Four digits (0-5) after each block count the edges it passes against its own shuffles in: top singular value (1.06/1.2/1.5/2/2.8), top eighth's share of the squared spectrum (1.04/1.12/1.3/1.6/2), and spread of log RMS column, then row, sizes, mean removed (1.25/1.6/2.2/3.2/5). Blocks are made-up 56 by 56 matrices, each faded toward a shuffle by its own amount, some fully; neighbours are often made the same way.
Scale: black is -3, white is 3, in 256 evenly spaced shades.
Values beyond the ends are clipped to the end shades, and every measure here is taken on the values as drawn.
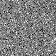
0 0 0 0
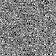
3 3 1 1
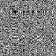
4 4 2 2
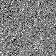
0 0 0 0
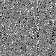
1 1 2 0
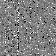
2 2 2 0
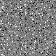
0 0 1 0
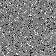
0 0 0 0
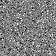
0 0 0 0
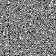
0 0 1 0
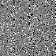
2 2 3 0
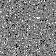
0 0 1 0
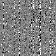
2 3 3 0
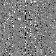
2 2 2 0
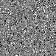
0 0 1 0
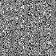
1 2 3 0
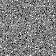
0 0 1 0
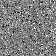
0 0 0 0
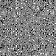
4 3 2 1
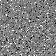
2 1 0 0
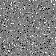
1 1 0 0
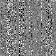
2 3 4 0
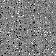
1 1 1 0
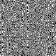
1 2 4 0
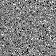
2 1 0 0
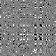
4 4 2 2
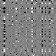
5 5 3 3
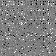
4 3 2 2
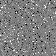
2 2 1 0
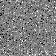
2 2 0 0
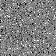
2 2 0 0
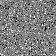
1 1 0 0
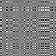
5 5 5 4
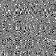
4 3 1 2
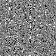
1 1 2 0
